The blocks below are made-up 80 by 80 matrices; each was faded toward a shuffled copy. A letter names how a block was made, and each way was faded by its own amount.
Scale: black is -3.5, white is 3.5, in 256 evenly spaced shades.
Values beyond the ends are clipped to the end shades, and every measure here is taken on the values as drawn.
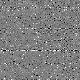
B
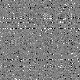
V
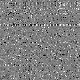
B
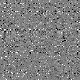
B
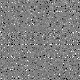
B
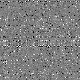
B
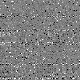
B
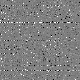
V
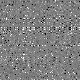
B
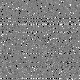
B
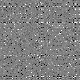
V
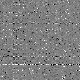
V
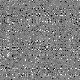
B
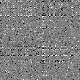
V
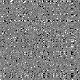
V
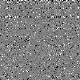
V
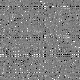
V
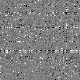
V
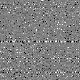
B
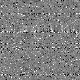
B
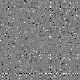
V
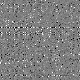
V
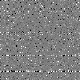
V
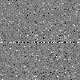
B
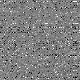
B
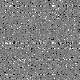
B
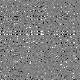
V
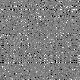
B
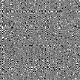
V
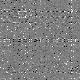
V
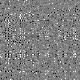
V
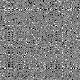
V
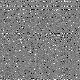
B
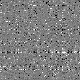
B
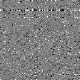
B
